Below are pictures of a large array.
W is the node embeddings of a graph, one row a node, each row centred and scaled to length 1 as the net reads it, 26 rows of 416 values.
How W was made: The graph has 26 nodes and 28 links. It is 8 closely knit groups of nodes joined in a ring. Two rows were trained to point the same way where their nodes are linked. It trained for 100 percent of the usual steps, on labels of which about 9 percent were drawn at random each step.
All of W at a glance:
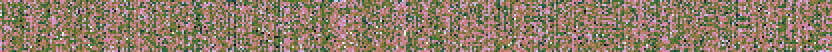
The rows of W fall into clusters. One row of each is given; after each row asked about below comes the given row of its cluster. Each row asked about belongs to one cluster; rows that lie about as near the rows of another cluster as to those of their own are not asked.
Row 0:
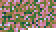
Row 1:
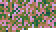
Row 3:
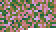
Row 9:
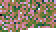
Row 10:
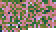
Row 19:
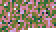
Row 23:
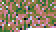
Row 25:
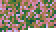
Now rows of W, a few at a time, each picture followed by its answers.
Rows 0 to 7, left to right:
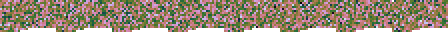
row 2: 10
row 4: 19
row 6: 19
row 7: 23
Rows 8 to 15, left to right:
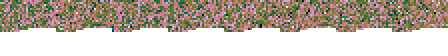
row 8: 10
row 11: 3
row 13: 9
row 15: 3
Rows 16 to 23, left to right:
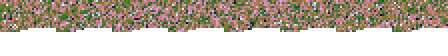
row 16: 1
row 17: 0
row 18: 3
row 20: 25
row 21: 25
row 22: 1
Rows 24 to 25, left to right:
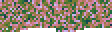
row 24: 23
